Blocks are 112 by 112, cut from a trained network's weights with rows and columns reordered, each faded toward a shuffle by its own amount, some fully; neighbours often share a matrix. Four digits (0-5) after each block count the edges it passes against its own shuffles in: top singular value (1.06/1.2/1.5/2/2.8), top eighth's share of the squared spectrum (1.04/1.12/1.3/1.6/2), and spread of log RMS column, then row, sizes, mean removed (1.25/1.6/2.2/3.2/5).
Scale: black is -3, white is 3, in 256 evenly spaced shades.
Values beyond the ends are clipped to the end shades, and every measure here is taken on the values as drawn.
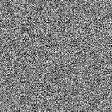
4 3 1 2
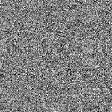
3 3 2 2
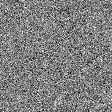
0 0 0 0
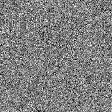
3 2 0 1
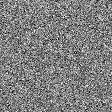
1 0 0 0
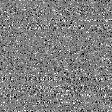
4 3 0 3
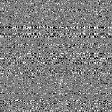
4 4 1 4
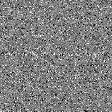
3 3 0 2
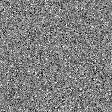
0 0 0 0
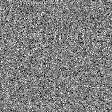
3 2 0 1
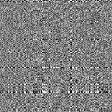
5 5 3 3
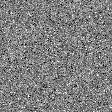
2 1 0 0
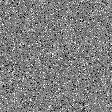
0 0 0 0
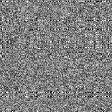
4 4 2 3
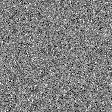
0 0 0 0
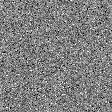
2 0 0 0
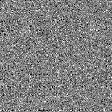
3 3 1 2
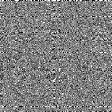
4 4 2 3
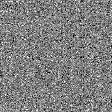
3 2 1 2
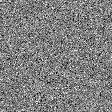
0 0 0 0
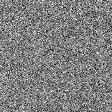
1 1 0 0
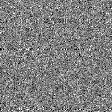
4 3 2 2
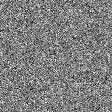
2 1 0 1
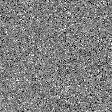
2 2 1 1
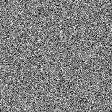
2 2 0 0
